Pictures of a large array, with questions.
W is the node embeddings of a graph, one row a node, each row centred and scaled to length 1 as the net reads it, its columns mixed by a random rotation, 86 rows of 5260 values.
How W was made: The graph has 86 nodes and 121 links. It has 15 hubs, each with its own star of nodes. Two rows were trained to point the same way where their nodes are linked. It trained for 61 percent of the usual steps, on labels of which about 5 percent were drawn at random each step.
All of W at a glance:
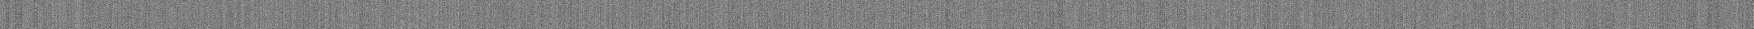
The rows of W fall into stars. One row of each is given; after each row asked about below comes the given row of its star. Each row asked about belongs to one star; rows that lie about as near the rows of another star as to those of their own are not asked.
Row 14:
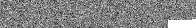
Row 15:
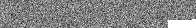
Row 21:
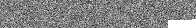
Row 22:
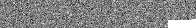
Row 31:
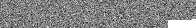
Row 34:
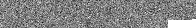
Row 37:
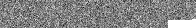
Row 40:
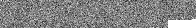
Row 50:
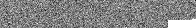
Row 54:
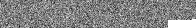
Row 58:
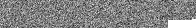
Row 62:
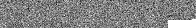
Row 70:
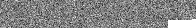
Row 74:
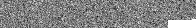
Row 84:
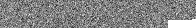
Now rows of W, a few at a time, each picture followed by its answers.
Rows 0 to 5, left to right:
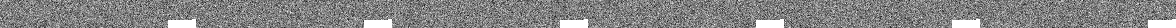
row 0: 40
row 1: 14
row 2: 15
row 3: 54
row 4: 74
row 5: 84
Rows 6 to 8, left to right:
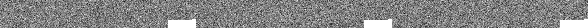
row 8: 58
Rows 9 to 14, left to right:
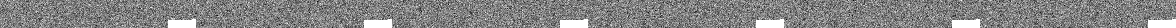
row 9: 21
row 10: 54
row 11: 62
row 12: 22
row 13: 62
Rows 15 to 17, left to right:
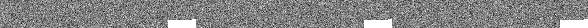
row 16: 74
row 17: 14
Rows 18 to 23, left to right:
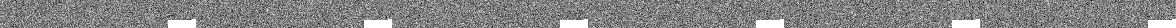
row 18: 62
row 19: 50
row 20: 34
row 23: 62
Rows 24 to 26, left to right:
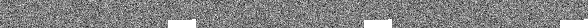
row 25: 84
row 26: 54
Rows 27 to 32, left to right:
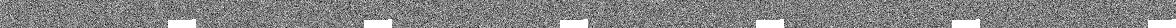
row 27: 40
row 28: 62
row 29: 22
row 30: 40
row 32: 21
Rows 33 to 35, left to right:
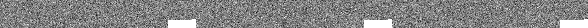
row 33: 21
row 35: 34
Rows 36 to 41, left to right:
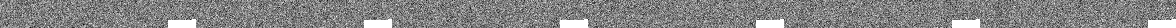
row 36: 54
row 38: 21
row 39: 14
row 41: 70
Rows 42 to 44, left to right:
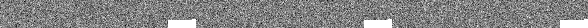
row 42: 34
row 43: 37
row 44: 74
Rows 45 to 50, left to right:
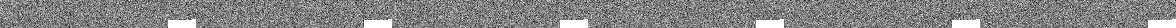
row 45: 40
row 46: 14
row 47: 15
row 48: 34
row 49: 50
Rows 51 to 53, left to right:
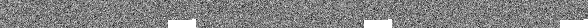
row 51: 50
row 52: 14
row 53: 34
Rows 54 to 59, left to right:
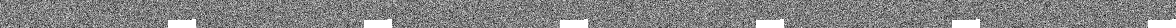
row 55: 22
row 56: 22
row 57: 84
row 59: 37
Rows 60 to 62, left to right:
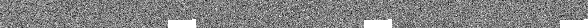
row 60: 34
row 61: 22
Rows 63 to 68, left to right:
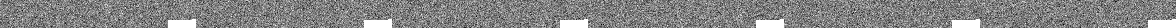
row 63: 37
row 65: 84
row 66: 62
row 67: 15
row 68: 54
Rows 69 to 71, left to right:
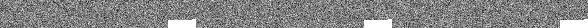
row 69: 40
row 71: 15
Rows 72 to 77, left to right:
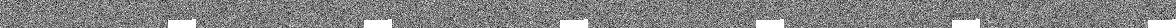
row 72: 14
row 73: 54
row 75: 15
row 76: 50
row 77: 84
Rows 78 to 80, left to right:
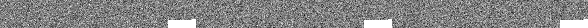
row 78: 21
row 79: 84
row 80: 31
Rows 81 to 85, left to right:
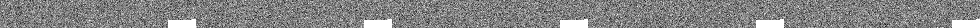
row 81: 70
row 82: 22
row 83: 74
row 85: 40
